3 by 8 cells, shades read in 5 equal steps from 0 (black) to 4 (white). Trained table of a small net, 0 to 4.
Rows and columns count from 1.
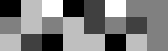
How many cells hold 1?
4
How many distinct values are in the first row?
5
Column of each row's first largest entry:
3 2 1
